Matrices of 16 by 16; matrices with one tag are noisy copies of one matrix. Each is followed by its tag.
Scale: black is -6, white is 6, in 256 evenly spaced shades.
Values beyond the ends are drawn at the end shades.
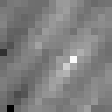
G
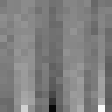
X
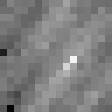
G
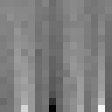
X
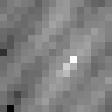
G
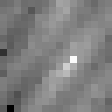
G
